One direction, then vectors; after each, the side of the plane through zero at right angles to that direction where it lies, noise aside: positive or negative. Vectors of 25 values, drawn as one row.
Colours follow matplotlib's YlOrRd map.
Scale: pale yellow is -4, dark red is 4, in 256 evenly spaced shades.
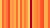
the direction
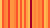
positive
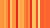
positive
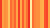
negative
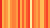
negative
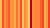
positive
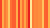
negative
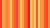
negative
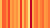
positive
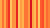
positive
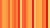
negative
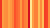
negative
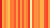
negative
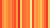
negative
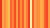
negative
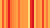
positive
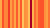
positive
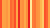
negative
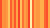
negative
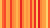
positive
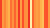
negative
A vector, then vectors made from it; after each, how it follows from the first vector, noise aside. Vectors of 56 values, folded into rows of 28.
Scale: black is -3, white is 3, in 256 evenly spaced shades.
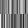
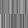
shrunk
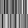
reversed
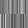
shrunk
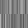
shrunk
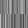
shrunk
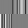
partly zeroed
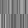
shrunk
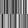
reversed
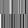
partly zeroed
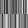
reversed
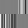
partly zeroed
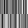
reversed
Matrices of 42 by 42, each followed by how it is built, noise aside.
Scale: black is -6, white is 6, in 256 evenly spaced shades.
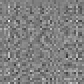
low rank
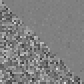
lower triangular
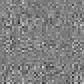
low rank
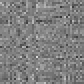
low rank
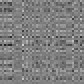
low rank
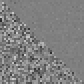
lower triangular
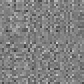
low rank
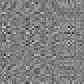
low rank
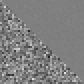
lower triangular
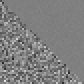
lower triangular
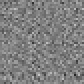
low rank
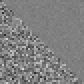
lower triangular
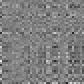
low rank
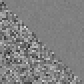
lower triangular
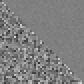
lower triangular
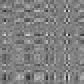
low rank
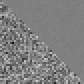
lower triangular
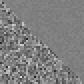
lower triangular
